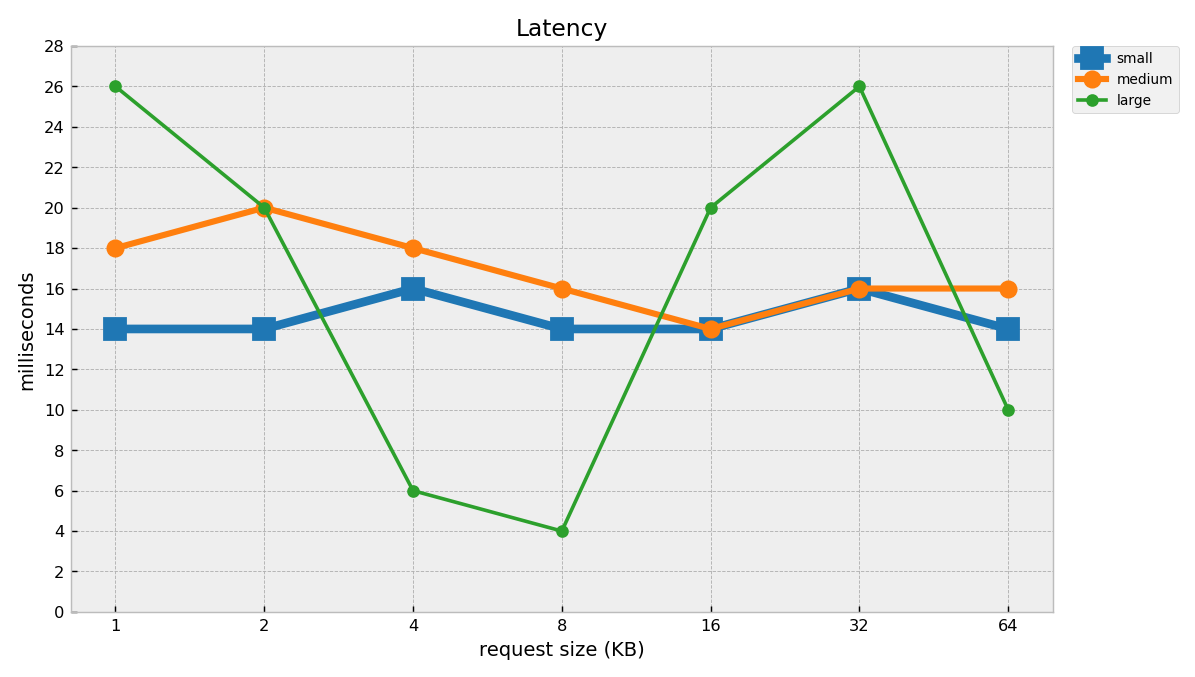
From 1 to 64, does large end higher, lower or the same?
lower
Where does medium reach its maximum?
2
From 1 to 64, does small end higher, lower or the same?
the same
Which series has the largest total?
medium
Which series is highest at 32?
large
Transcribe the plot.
Title: Latency
x-axis: request size (KB), ticks 1 2 4 8 16 32 64
y-axis: milliseconds, ticks 0 2 4 6 8 10 12 14 16 18 20 22 24 26 28
Legend: small, medium, large
Values:
small: 14 14 16 14 14 16 14
medium: 18 20 18 16 14 16 16
large: 26 20 6 4 20 26 10
